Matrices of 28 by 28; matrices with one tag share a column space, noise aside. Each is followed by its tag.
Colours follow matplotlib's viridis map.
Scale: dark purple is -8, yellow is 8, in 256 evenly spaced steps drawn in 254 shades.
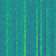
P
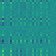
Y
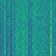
P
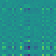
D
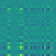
D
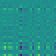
D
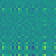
D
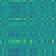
Y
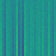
P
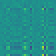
D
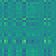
Y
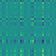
Y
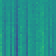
P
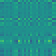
Y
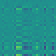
D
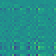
D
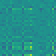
D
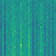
P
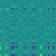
D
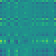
Y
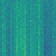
P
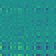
D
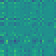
Y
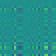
D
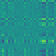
Y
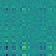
D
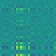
D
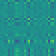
Y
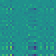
D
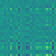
D
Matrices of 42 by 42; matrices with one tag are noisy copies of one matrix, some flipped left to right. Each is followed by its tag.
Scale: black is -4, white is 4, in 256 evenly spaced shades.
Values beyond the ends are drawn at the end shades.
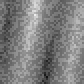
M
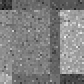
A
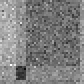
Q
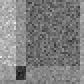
Q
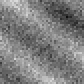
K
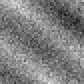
K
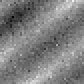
K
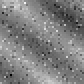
K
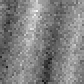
M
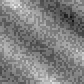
K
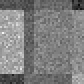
A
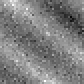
K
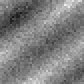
K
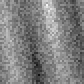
M
